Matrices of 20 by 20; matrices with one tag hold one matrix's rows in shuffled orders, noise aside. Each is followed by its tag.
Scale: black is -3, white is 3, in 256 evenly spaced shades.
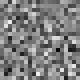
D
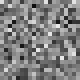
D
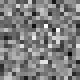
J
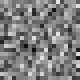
J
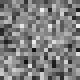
J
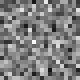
J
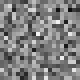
D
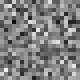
D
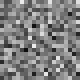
J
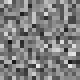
D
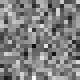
J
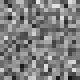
D
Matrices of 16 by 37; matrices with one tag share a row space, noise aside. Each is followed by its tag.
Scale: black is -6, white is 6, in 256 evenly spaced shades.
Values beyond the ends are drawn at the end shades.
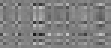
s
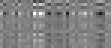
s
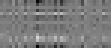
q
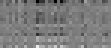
q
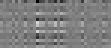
q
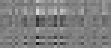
q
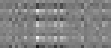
q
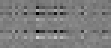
q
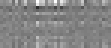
q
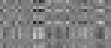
s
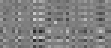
s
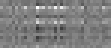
q
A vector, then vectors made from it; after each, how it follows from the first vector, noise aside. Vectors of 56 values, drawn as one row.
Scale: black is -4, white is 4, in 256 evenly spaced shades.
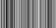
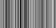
wrapped around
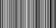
wrapped around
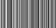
sign-scrambled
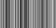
wrapped around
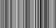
wrapped around
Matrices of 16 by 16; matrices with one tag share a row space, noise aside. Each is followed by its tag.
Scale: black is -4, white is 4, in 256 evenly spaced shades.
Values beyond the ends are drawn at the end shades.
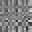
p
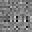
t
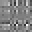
t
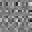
p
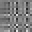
t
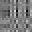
t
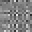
t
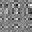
p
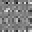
p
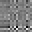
t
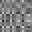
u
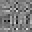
t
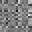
p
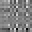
t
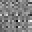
p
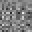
u
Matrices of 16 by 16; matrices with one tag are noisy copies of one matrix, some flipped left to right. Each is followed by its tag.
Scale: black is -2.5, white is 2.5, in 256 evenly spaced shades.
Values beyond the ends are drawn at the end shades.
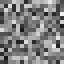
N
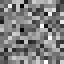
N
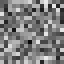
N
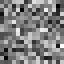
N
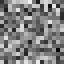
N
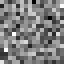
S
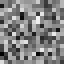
S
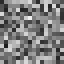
N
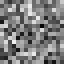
S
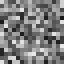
S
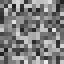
N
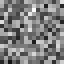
S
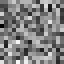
N
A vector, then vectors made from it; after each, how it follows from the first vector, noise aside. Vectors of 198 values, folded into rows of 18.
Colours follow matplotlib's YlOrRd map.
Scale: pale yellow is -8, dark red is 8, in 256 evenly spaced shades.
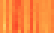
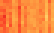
wrapped around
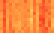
wrapped around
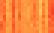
wrapped around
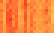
wrapped around
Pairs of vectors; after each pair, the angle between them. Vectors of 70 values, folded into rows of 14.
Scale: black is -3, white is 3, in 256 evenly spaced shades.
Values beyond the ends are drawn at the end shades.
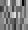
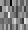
orthogonal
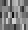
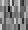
orthogonal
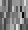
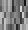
nearly opposite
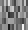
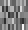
nearly parallel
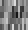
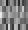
partly opposed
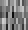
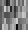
orthogonal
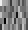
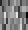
partly opposed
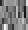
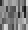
nearly parallel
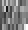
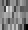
nearly opposite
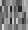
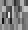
partly aligned
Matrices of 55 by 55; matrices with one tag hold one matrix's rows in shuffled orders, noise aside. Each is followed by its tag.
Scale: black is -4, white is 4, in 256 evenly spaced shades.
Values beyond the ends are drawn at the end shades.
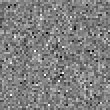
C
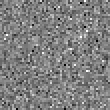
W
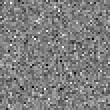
C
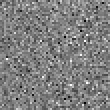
W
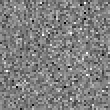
W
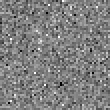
C
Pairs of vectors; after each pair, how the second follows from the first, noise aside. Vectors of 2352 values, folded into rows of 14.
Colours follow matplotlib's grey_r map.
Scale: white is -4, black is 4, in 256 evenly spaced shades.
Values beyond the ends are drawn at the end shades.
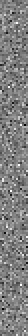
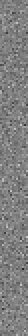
shrunk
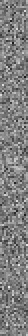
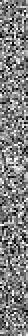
scaled up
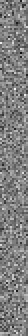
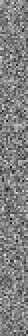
wrapped around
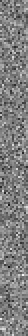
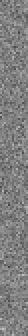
shrunk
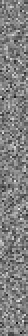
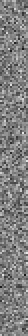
wrapped around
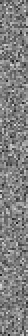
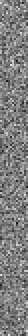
sign-scrambled
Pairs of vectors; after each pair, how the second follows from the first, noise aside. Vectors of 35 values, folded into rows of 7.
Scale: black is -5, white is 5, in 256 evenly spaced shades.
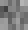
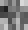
scaled up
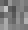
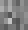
wrapped around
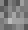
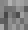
wrapped around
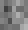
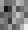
scaled up
